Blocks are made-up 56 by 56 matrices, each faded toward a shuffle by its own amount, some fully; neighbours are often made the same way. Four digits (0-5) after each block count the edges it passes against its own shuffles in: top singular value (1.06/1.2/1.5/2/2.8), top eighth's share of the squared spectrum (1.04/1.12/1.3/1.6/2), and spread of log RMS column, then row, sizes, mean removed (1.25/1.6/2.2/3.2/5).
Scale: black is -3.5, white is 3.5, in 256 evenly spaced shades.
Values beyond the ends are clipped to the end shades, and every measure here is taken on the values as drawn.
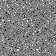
0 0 0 0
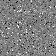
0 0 0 0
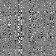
3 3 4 2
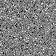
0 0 0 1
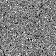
0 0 0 0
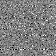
1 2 0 2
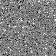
0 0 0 0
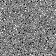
0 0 0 0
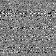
2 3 0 3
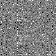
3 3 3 0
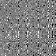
4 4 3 1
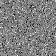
2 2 0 0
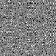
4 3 2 1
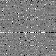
4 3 1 1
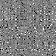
4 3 1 2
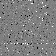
3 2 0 0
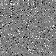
3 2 1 0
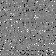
3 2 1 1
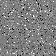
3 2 0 0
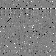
4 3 0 1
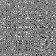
4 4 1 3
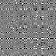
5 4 2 3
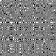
4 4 2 3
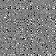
4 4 2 2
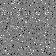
2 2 0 0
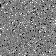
1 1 0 0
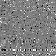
4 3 1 2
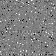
2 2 0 0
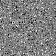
2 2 0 0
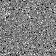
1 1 0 1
